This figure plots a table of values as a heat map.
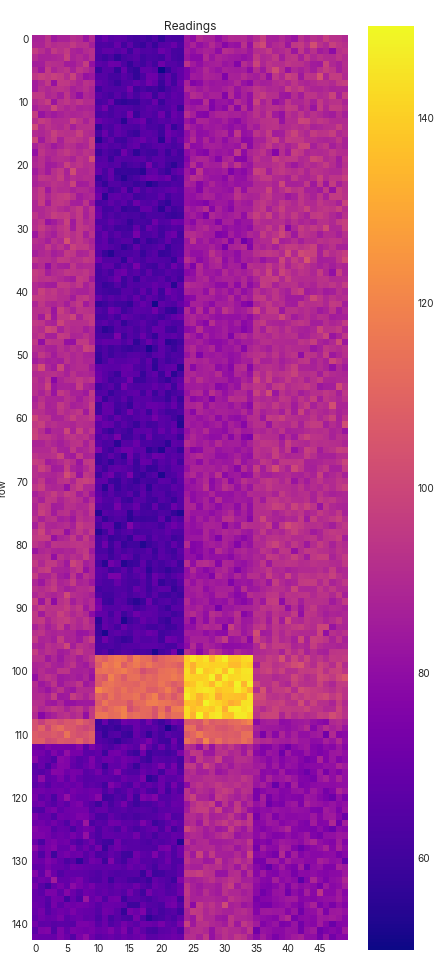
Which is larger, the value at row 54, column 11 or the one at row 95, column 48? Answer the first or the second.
the second
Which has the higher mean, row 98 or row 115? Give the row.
98
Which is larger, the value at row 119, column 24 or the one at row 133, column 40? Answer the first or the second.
the first
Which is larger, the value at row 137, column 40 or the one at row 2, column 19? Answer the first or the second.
the first
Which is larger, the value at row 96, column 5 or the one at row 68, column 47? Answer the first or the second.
the first
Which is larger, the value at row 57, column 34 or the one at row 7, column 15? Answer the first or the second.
the first
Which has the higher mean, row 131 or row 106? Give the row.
106
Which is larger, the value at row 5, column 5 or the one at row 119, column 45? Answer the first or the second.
the first
